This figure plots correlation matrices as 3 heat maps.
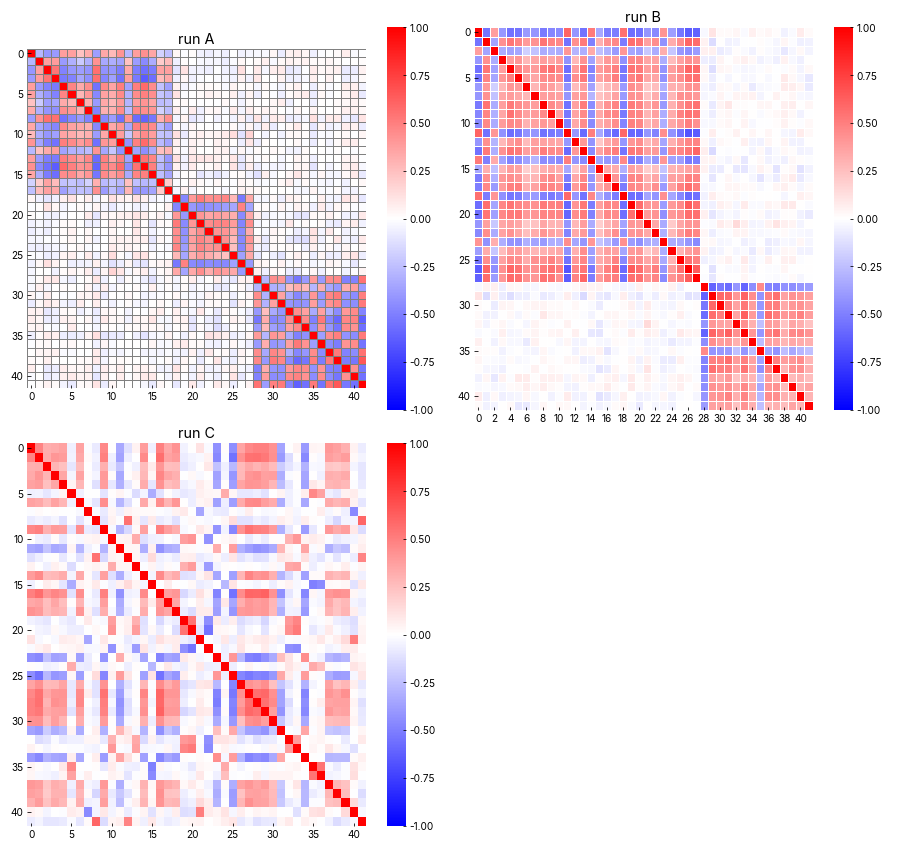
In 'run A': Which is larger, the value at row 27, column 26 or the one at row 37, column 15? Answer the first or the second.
the second
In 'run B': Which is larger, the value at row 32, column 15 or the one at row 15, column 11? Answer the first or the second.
the first
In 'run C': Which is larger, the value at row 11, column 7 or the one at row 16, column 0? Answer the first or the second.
the second
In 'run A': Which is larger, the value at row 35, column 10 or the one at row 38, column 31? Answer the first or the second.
the second
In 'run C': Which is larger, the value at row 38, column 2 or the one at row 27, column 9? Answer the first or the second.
the second
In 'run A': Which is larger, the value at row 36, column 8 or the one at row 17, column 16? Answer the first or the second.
the second
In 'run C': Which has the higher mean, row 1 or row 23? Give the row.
1
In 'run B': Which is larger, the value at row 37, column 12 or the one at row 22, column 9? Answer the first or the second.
the second
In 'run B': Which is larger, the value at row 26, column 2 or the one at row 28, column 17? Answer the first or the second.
the second
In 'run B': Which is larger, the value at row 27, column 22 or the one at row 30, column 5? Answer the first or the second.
the first
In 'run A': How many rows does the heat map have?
42
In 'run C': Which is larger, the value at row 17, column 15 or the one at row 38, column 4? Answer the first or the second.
the second
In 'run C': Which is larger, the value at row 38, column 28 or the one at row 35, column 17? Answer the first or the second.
the first
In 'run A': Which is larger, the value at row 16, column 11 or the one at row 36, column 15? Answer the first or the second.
the second
